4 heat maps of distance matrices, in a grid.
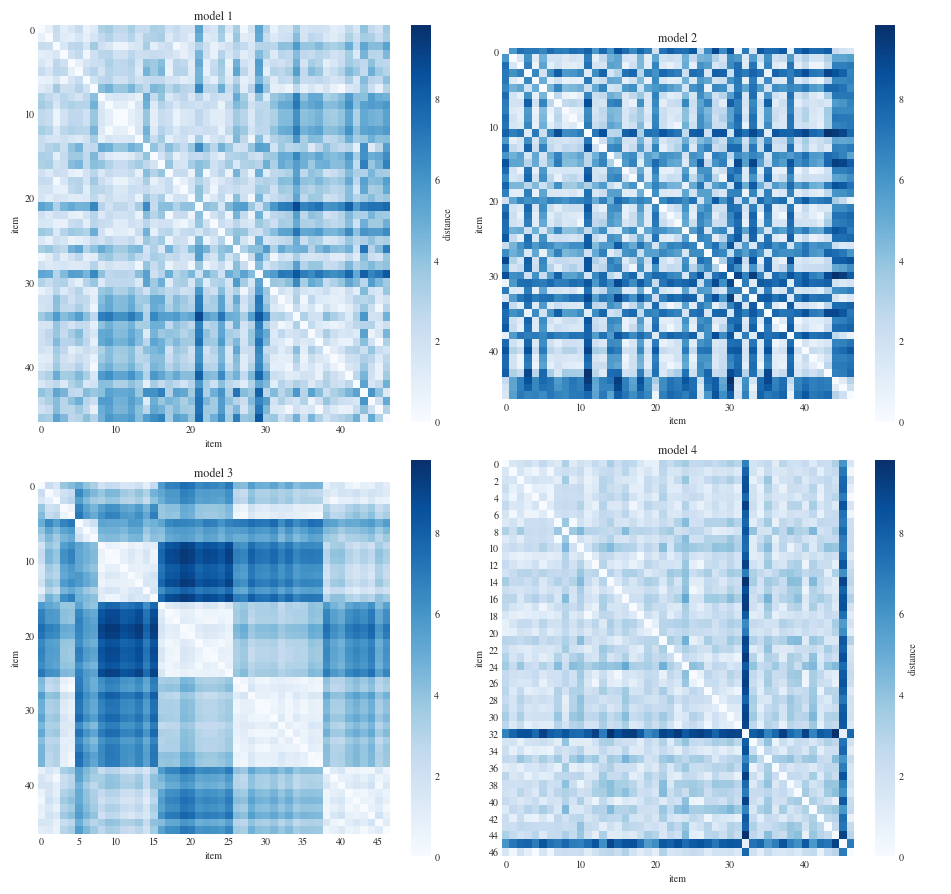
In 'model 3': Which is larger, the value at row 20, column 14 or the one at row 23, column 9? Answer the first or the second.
the second
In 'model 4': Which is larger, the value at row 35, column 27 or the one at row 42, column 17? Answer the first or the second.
the first
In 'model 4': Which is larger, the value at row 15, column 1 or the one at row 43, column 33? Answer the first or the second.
the second
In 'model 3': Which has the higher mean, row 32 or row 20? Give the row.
20
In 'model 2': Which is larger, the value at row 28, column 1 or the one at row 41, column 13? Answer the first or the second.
the first
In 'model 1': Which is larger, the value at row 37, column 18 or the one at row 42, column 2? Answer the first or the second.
the first
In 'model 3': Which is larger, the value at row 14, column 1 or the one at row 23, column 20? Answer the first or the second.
the first
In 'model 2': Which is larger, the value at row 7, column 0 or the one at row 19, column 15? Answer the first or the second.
the first
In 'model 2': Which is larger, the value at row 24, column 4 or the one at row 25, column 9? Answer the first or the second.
the first
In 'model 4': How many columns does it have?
47
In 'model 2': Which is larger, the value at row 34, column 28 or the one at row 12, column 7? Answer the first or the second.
the second
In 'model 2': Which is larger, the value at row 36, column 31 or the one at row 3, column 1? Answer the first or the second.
the first
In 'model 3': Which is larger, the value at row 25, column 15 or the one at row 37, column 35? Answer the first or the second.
the first
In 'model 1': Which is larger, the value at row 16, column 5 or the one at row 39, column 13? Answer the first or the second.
the first
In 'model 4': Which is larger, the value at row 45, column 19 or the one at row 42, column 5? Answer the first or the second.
the first
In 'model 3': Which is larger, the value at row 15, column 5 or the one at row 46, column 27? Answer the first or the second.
the first
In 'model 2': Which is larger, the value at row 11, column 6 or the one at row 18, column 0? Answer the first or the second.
the second
